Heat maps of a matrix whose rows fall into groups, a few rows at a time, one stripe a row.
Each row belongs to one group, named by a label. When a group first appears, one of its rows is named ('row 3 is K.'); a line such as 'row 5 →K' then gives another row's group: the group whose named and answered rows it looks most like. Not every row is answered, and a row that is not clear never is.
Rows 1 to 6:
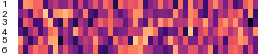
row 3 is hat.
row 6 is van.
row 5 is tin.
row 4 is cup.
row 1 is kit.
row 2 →van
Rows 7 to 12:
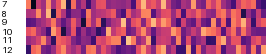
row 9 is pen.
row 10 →hat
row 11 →kit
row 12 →cup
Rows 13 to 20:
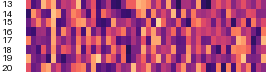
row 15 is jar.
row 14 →hat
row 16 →pen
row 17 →pen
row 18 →pen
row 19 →pen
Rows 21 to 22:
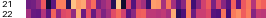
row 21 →cup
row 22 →pen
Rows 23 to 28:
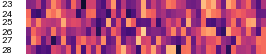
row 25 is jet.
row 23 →hat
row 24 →tin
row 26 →hat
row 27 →cup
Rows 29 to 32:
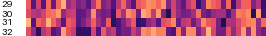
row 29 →tin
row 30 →van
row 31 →jet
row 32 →tin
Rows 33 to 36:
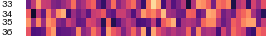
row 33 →jar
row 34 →tin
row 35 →jet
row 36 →pen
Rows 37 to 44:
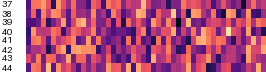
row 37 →kit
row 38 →hat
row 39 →cup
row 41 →jar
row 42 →cup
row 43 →jet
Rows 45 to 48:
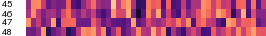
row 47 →jet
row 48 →cup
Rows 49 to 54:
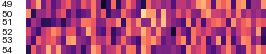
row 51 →cup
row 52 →van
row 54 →kit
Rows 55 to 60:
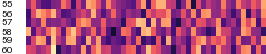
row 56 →jar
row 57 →cup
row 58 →van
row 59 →jar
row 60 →van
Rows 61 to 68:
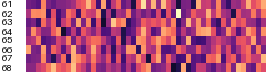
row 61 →cup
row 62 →jar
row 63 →pen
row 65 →cup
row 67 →cup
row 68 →van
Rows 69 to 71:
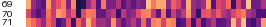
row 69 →tin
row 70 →tin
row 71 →pen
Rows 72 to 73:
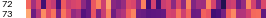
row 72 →jet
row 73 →jet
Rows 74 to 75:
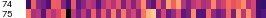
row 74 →hat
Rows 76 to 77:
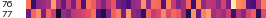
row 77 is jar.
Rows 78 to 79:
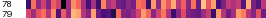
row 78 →hat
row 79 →van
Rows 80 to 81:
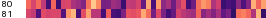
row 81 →van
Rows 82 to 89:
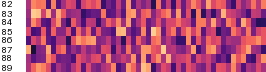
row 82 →jar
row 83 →kit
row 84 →hat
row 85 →pen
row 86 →cup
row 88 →pen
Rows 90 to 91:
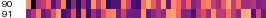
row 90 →tin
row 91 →hat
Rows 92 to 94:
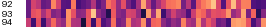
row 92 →hat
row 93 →jar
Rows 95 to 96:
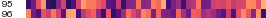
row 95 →cup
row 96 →van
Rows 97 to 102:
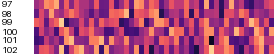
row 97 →kit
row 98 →kit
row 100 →hat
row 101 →cup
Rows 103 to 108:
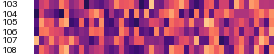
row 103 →hat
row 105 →hat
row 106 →jar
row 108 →hat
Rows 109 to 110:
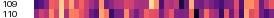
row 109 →van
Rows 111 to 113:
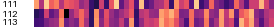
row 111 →jet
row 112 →pen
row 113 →pen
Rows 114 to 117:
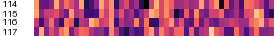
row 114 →tin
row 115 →tin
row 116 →cup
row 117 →hat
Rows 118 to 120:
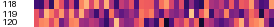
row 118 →pen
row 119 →van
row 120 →jet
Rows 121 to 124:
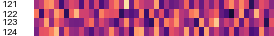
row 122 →jet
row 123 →jar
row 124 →kit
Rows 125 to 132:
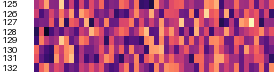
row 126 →van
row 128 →cup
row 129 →hat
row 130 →tin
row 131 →tin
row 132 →jar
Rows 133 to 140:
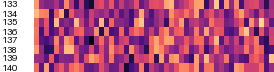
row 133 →tin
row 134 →jet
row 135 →jet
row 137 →tin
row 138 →tin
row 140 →jet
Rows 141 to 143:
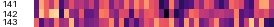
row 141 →kit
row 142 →kit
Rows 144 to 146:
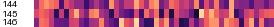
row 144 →kit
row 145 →jar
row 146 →jar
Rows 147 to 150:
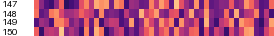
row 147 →pen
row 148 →van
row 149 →pen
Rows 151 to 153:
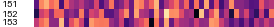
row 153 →jar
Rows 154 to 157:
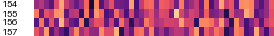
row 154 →pen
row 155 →pen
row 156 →hat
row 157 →jet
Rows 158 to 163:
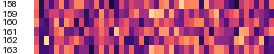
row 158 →pen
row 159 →tin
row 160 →tin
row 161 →pen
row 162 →jet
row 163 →tin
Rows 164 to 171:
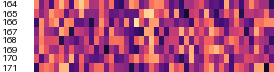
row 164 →van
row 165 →van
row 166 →kit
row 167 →hat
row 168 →kit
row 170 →van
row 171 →hat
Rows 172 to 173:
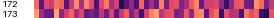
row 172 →jet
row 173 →tin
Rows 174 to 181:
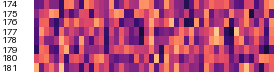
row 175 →kit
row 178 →hat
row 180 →jar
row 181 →pen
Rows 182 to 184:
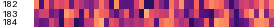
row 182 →jet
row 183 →cup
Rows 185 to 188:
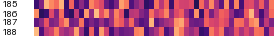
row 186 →pen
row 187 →hat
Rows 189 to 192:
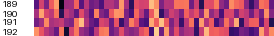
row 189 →kit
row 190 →kit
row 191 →van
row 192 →jar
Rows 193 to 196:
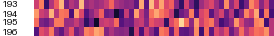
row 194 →van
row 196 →cup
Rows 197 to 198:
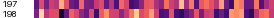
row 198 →kit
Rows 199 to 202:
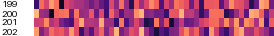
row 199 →kit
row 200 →jet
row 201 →jar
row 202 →jet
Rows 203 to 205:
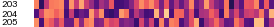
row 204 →jar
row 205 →jet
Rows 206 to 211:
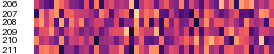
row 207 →kit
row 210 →jet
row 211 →kit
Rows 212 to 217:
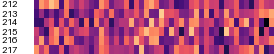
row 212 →kit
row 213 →cup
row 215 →van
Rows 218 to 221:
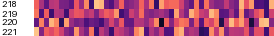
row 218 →pen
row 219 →jet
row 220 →kit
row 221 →jet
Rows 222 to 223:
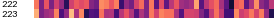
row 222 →jet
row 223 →tin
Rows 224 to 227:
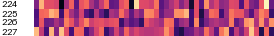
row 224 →kit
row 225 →kit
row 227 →van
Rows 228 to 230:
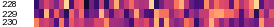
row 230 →jar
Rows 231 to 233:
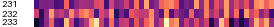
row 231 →cup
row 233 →cup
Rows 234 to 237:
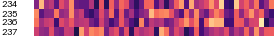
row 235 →tin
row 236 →jet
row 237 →cup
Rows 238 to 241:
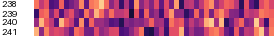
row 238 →jar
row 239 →cup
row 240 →hat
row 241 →jet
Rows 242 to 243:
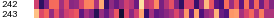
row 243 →jet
